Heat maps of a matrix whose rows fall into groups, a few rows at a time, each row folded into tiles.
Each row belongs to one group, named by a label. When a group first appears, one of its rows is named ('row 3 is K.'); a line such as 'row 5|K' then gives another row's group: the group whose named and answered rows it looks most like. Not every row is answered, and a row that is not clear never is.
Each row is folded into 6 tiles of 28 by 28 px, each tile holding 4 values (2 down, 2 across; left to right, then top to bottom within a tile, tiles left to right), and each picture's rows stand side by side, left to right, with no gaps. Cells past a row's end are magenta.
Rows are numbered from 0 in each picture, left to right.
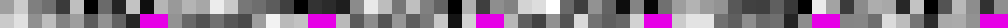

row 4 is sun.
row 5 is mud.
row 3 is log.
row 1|log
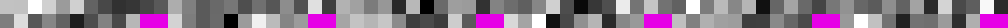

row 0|log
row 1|sun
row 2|mud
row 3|sun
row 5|sun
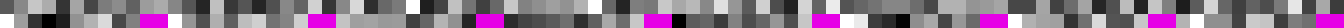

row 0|sun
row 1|sun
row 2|mud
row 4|log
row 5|sun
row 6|sun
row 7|sun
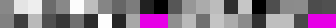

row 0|log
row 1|mud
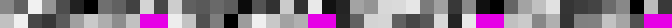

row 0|sun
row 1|sun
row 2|log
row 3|sun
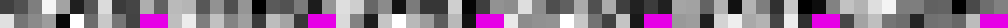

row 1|mud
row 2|mud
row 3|mud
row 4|mud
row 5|log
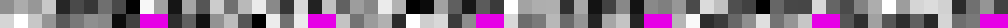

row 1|log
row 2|sun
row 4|sun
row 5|log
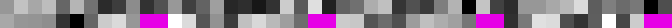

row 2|sun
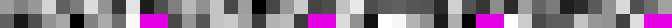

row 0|log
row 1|mud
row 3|sun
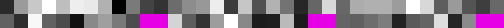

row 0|log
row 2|log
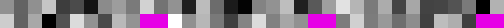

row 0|sun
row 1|sun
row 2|mud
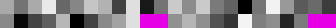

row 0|log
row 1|sun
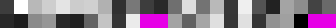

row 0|log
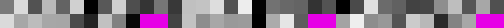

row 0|mud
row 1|mud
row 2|sun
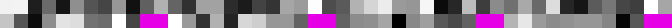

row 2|log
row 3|sun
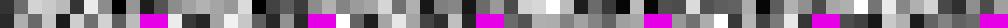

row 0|log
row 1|mud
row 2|mud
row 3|log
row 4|mud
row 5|log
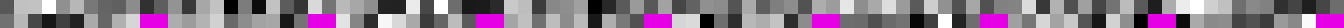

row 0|log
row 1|sun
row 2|mud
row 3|mud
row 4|sun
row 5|log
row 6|mud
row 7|log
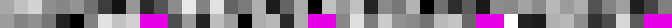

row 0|log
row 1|log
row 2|mud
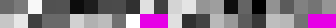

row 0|sun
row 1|mud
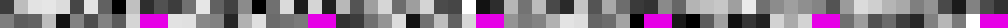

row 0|log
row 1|sun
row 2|log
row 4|log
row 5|log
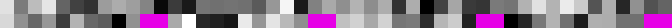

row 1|sun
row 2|mud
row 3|log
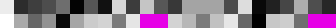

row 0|sun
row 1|mud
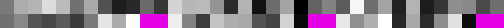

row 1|mud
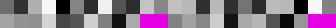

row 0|sun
